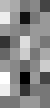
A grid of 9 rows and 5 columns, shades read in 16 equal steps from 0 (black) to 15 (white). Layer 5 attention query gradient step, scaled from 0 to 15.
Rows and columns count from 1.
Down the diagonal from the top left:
11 9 7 9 10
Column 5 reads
4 9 9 7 10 12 4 7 7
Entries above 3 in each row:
5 4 5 4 5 5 4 4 5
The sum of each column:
88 75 58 73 69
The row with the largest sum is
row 5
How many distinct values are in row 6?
4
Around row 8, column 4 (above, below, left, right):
9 9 3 7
